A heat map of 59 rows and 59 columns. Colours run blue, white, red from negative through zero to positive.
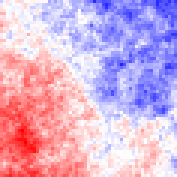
Neither half mirrors the other. On average the colour sits 50% of the way up the scale. The bottom left is the ninth with the highest average. The field is mottled with small blotches. Values rise toward the bottom left.
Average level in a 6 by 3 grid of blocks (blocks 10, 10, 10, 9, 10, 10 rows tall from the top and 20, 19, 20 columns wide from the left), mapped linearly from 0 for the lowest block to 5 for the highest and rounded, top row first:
2 1 0 / 3 1 0 / 4 2 0 / 5 2 1 / 5 3 2 / 5 3 3
